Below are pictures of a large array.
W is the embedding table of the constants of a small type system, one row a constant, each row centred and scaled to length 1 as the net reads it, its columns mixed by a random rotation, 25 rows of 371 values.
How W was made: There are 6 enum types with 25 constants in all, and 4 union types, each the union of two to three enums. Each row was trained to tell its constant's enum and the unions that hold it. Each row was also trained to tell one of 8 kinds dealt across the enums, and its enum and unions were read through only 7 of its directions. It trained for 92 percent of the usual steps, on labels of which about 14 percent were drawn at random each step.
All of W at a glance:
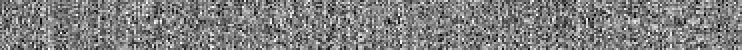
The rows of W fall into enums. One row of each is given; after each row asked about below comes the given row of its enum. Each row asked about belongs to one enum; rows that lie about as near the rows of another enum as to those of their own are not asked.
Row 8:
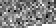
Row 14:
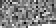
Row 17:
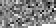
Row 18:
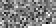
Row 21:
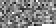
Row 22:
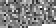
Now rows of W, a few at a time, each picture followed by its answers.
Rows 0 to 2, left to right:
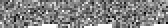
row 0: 18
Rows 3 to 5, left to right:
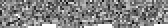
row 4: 14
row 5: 18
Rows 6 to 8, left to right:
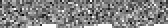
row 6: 14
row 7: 14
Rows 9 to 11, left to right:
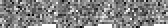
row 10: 21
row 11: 21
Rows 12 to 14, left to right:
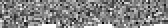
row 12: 18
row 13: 18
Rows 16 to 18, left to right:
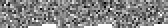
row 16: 22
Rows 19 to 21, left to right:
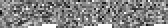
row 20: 17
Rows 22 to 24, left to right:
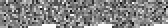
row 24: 17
